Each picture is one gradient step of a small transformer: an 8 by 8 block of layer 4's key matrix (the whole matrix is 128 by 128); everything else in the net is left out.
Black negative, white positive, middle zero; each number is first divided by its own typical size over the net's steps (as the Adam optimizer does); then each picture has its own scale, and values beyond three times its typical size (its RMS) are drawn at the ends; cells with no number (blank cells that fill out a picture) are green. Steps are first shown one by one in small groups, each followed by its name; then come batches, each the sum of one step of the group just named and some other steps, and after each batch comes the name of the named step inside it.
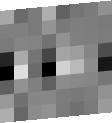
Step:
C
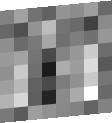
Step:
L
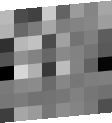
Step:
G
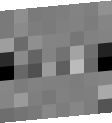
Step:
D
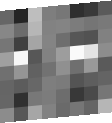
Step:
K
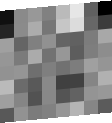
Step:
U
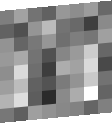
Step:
L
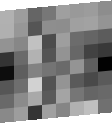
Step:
D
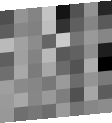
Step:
D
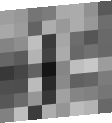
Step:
U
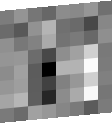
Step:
L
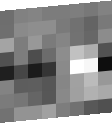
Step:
D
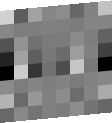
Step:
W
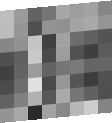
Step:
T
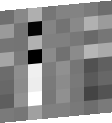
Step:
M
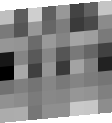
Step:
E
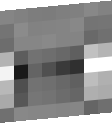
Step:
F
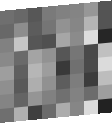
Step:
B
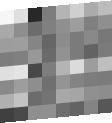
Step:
T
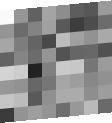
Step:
E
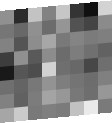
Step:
E
